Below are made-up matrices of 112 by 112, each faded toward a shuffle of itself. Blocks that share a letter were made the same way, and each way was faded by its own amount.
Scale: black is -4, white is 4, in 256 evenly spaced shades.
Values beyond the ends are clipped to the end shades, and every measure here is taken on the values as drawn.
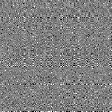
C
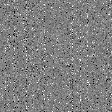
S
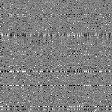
C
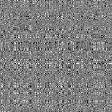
C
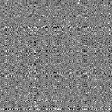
C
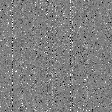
S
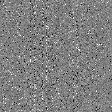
S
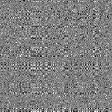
C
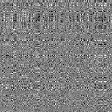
C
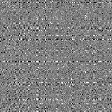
C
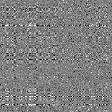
C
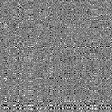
C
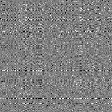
C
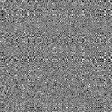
C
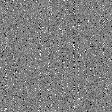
S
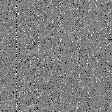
S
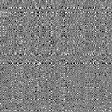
C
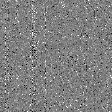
S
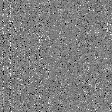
S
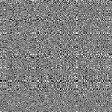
C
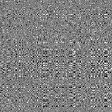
C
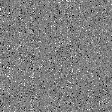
S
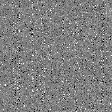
S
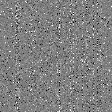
S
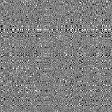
C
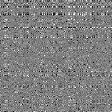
C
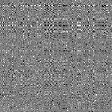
C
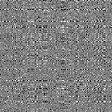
C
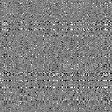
C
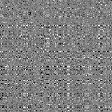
C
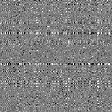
C
